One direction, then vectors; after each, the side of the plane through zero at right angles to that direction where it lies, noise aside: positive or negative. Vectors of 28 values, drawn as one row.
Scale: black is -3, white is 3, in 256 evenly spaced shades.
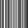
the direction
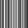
positive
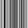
negative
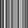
positive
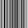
negative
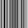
negative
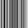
negative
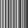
positive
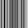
negative
